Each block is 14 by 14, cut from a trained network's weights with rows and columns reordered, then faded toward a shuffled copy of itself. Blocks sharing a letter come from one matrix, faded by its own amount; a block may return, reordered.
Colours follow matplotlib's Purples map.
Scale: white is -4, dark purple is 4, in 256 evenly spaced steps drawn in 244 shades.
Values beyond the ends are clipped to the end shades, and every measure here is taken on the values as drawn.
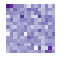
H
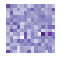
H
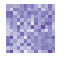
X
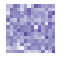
H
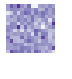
H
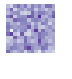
X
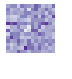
H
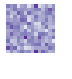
H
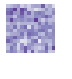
H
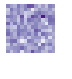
H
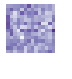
H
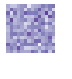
X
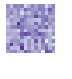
H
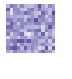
X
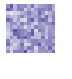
X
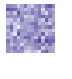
X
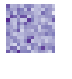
X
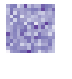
H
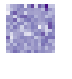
H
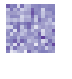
X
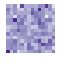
H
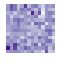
H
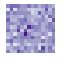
H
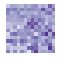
X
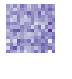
X
